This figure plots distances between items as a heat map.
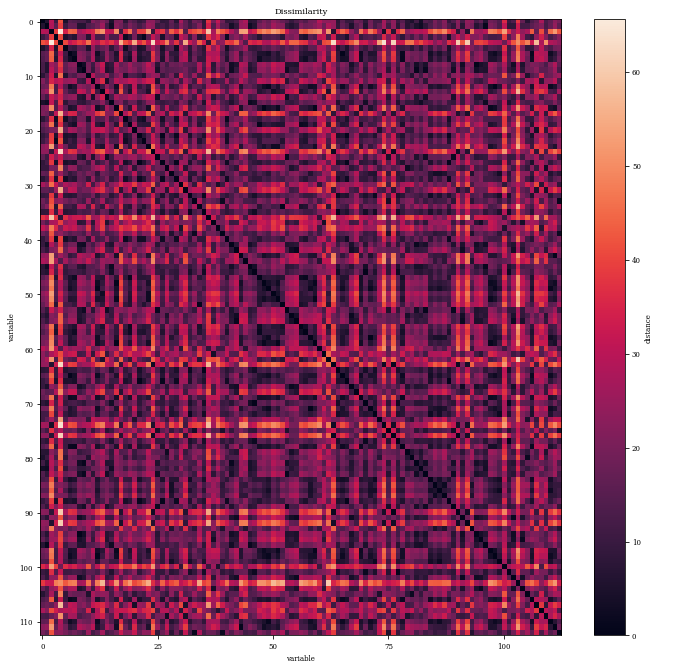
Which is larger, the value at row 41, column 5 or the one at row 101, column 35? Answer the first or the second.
the first
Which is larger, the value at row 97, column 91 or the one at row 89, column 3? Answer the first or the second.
the first
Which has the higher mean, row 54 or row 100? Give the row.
100
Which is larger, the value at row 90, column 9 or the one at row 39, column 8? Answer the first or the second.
the first
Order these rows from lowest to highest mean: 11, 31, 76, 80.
80, 11, 31, 76
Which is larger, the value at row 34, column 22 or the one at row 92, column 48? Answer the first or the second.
the second
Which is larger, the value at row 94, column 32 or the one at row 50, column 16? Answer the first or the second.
the first
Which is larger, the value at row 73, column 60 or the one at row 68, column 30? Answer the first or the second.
the first
